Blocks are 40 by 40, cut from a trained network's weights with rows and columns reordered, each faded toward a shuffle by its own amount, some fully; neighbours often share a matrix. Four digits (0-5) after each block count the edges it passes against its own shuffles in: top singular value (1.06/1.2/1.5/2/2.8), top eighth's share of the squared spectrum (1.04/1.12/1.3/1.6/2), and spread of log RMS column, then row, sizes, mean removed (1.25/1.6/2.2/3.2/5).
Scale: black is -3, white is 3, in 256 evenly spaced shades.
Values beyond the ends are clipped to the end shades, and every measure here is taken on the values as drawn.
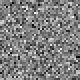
0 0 0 0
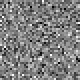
3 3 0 0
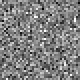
0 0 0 0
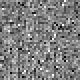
1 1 0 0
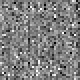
2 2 1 1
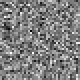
3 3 1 0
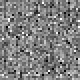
2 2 0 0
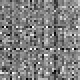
3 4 1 3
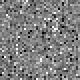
0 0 0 0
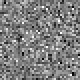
1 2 1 0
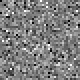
0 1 0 0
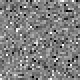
0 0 0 0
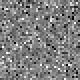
0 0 0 0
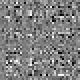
3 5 3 3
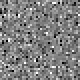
1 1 0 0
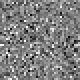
2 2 1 1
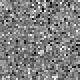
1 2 1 0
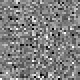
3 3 1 1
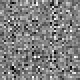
3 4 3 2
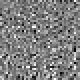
3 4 2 2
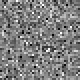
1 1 0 0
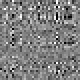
4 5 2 3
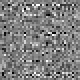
3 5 2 3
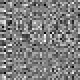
4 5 3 2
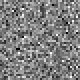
2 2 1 0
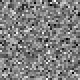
1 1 0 0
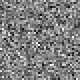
2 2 0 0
